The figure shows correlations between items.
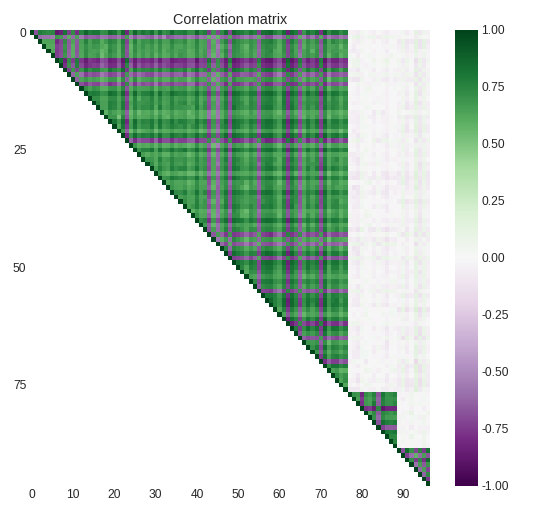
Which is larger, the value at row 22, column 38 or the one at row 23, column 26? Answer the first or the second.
the first
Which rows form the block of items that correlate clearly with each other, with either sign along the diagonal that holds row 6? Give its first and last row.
0 to 76
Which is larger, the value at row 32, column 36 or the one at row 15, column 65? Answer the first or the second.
the first
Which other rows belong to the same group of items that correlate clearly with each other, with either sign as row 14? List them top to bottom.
0, 1, 2, 3, 4, 5, 6, 7, 8, 9, 10, 11, 12, 13, 15, 16, 17, 18, 19, 20, 21, 22, 23, 24, 25, 26, 27, 28, 29, 30, 31, 32, 33, 34, 35, 36, 37, 38, 39, 40, 41, 42, 43, 44, 45, 46, 47, 48, 49, 50, 51, 52, 53, 54, 55, 56, 57, 58, 59, 60, 61, 62, 63, 64, 65, 66, 67, 68, 69, 70, 71, 72, 73, 74, 75, 76
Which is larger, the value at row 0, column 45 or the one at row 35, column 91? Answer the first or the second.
the second
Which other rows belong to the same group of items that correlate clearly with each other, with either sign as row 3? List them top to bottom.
0, 1, 2, 4, 5, 6, 7, 8, 9, 10, 11, 12, 13, 14, 15, 16, 17, 18, 19, 20, 21, 22, 23, 24, 25, 26, 27, 28, 29, 30, 31, 32, 33, 34, 35, 36, 37, 38, 39, 40, 41, 42, 43, 44, 45, 46, 47, 48, 49, 50, 51, 52, 53, 54, 55, 56, 57, 58, 59, 60, 61, 62, 63, 64, 65, 66, 67, 68, 69, 70, 71, 72, 73, 74, 75, 76
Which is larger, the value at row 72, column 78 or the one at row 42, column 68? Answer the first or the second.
the second
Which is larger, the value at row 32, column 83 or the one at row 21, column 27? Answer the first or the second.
the second
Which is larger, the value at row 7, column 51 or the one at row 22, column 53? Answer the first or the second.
the second
